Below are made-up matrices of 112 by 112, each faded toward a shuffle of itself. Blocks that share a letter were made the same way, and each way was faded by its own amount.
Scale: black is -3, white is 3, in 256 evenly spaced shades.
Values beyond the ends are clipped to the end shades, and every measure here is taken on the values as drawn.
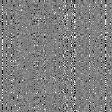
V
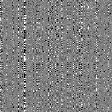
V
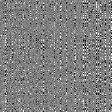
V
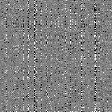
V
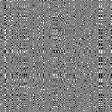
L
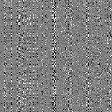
V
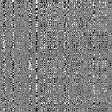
V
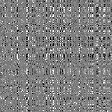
L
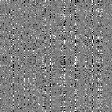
V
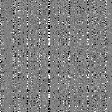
V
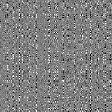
V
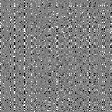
L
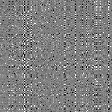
L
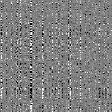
V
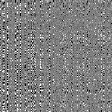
V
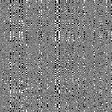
V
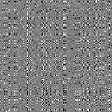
L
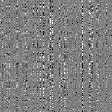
V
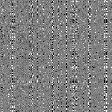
V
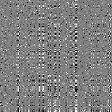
L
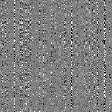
V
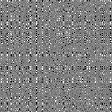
L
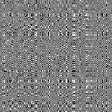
L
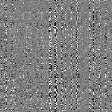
V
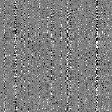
V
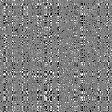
L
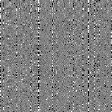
V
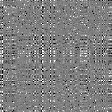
L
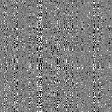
V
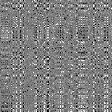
L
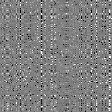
L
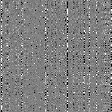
V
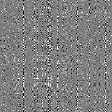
V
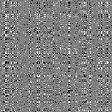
L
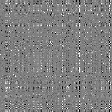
L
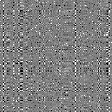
L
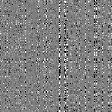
V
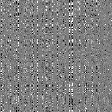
V
